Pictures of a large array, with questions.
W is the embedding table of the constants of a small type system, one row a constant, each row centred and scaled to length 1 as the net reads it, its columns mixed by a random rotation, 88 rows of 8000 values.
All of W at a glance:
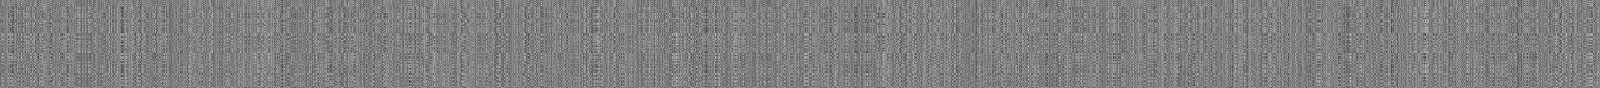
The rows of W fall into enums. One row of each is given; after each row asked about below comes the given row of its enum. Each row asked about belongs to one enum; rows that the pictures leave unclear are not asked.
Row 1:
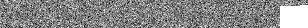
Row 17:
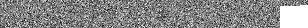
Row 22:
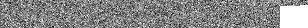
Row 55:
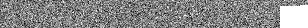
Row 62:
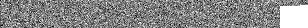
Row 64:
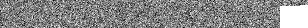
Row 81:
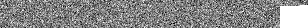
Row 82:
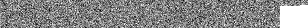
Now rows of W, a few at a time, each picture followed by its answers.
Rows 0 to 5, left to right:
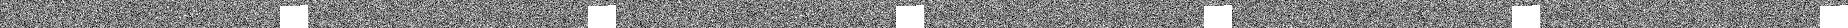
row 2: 55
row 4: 64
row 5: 1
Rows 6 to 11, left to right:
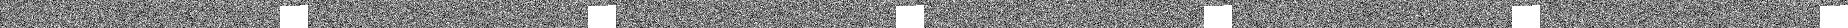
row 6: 64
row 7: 62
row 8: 62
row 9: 81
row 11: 22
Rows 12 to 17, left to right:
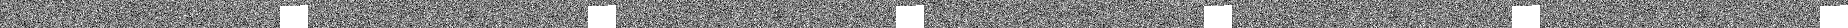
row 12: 55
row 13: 17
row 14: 17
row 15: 22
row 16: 17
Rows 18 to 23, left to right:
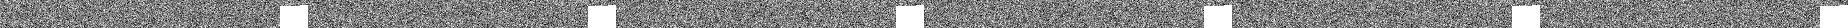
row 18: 1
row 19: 22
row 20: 64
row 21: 64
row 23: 81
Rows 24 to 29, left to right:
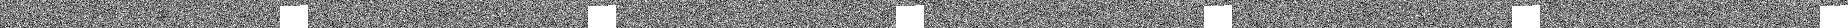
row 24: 17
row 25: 55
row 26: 81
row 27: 22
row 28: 55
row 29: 22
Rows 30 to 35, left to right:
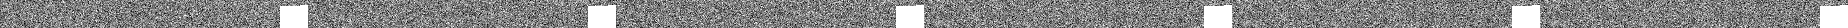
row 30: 55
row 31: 22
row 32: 62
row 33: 1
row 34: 1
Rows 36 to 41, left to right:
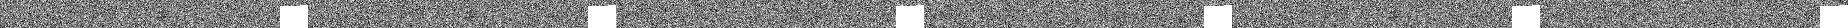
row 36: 17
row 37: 17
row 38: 82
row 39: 1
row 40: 17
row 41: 81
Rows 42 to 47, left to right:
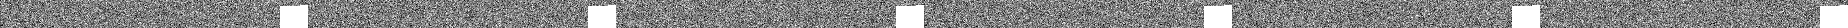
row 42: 62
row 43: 17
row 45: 62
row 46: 55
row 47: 81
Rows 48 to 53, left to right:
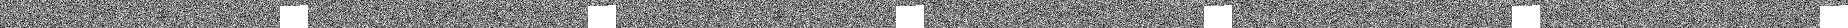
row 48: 17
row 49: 64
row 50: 17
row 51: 22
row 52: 22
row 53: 1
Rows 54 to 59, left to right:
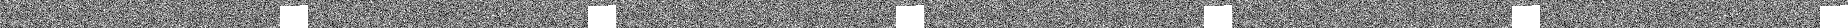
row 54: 1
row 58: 1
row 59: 55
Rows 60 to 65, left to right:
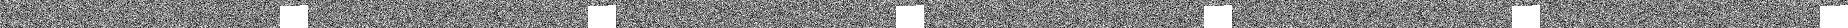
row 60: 1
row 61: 64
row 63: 1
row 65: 22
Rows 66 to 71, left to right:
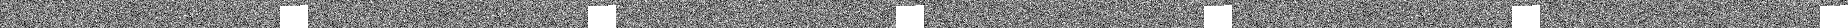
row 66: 55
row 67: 55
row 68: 81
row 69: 62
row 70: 55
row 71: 22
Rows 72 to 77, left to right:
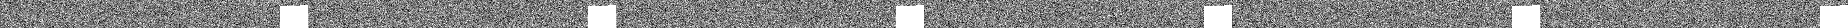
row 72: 22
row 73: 82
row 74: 82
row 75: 55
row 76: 62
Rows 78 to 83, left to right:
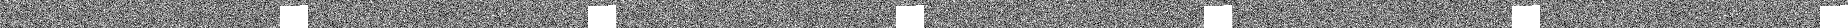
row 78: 1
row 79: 55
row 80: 1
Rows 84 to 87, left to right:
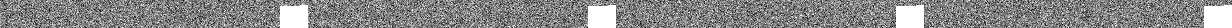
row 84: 82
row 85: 1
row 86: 55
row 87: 17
